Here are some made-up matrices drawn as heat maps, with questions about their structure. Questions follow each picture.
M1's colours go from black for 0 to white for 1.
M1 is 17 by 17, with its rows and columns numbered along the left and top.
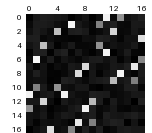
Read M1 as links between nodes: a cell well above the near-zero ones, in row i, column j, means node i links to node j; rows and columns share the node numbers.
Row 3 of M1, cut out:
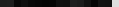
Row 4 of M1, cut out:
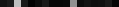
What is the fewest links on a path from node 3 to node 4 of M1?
5
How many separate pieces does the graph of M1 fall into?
2
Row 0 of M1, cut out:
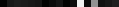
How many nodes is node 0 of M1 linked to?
2
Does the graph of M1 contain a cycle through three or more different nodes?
no
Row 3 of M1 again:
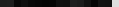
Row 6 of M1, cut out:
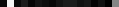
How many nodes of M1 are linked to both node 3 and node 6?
1
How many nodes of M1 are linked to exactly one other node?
2
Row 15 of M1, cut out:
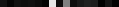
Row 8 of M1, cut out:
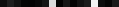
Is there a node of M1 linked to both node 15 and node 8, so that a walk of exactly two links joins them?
yes
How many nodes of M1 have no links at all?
1
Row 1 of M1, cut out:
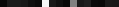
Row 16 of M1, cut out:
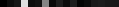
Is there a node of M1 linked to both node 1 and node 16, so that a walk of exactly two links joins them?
yes
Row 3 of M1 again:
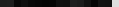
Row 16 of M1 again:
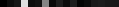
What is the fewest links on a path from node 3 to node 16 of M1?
1
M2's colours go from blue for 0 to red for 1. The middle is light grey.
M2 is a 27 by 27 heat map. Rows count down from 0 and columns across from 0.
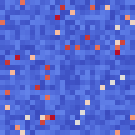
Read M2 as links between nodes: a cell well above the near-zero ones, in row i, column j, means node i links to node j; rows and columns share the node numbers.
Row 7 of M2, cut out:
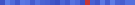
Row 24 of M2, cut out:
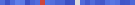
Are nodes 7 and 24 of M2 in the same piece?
no
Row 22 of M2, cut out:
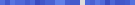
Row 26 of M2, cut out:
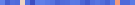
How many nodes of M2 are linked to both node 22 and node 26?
0
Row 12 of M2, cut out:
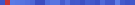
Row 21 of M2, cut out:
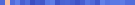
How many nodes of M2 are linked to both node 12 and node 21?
1
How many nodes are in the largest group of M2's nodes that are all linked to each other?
2
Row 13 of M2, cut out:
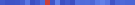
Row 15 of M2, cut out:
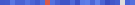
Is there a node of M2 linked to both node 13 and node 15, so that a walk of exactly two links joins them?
yes
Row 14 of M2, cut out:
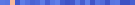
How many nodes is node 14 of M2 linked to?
1
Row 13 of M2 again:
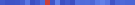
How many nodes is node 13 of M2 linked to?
1
